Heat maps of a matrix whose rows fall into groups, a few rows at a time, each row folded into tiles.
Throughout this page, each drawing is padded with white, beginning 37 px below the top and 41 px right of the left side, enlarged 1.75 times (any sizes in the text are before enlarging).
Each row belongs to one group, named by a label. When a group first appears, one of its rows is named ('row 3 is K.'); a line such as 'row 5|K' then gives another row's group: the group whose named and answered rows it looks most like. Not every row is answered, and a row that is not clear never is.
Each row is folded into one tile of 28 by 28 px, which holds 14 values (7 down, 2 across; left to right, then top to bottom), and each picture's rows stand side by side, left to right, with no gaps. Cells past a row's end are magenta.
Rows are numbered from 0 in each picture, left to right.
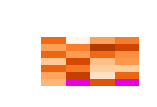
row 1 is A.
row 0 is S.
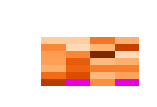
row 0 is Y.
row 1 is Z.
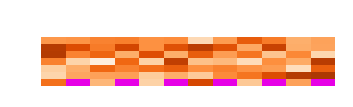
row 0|A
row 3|A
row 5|Y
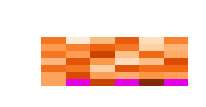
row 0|S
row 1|A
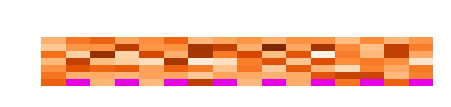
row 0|Y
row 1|Z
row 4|Z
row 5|Z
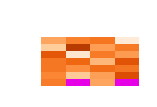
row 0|Z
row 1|S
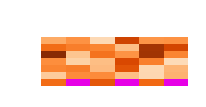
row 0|A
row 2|A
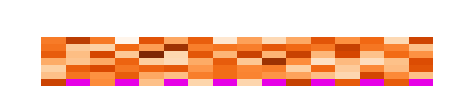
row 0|A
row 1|S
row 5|A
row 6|A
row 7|Y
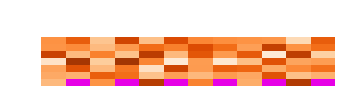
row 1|Y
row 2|A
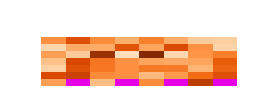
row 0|Y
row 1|Z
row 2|Z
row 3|Y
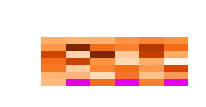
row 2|A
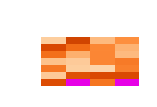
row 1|Y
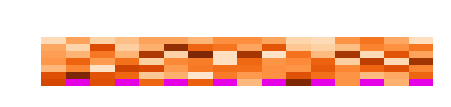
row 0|Y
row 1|Y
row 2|Z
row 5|Y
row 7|S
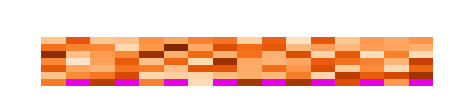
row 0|A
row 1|Y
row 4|A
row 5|Y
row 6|Y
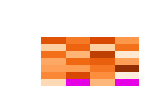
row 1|Z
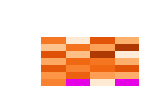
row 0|S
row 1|Z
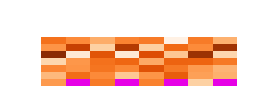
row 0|Z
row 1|Z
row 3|Z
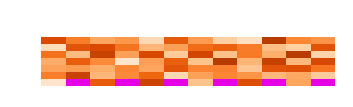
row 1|A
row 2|Y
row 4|Y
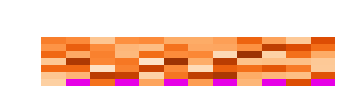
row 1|Y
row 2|S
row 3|Y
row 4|Z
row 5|A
